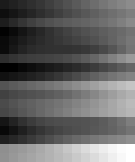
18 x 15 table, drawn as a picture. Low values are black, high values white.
Grain: streaks across. Ninth with the highest average: bottom right. Slope: up to the bottom right.
